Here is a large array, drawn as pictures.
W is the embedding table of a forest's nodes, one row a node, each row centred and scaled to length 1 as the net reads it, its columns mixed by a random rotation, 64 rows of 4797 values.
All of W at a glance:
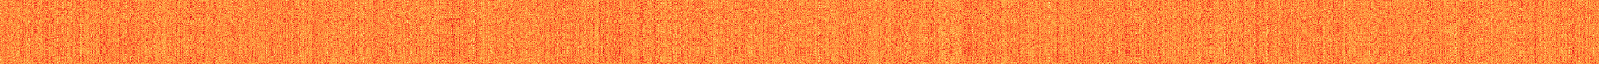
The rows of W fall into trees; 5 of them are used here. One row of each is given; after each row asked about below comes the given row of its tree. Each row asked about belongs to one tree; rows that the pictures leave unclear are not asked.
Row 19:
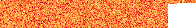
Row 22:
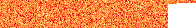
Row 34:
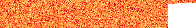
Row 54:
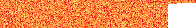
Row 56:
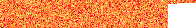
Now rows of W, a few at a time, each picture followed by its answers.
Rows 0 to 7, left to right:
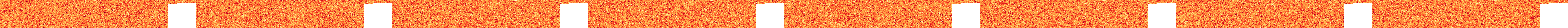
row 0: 19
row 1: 22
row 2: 54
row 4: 22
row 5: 54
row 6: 19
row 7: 54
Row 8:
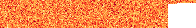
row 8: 34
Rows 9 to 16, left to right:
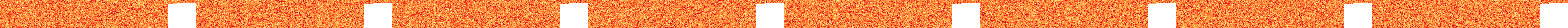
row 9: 34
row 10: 56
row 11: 22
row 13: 56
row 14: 54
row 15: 34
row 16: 54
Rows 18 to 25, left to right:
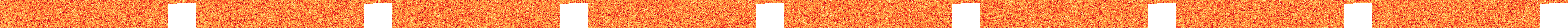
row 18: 19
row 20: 22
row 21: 22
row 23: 56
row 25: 19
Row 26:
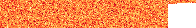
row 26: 34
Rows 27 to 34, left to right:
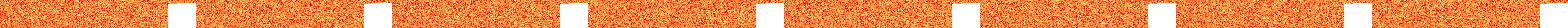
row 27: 54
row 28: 34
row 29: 54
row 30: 19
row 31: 54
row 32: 54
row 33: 54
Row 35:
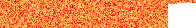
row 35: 34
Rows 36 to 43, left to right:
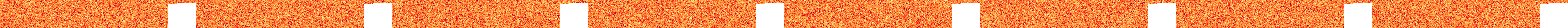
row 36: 56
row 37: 34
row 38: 22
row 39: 22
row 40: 22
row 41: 19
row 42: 34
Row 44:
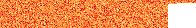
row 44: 54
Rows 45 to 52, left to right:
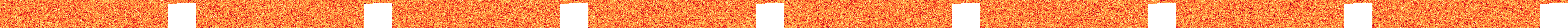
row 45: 22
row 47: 34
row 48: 34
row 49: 19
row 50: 34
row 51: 34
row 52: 34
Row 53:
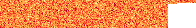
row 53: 34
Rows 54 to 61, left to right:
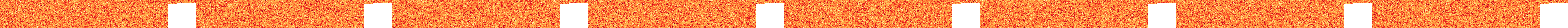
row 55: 34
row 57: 54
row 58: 54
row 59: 56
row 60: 54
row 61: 54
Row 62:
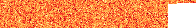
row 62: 22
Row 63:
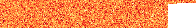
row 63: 19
